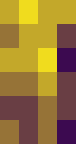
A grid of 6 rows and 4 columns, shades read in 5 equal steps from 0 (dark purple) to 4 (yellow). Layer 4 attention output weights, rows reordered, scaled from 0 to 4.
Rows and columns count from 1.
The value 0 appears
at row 3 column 4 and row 6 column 4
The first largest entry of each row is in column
2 2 3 3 3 1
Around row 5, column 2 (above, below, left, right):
2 1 1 2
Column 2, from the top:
4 3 3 2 1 1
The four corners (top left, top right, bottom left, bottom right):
3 3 2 0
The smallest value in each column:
1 1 2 0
